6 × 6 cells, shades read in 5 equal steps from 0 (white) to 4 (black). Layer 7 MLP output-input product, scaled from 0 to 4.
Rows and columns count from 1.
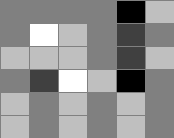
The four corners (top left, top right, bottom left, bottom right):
2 1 1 2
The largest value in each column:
2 3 2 2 4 2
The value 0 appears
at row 2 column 2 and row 4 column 3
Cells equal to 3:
3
